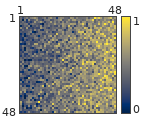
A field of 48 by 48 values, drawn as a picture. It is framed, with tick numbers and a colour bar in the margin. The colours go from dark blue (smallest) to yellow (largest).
Histogram: bell-shaped. Odd rows or columns: none. Grain: fine. Stripes: none. Slope: up to the right.
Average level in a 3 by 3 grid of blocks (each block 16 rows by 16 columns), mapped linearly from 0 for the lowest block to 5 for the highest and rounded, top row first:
0 2 5 | 0 2 5 | 0 3 5
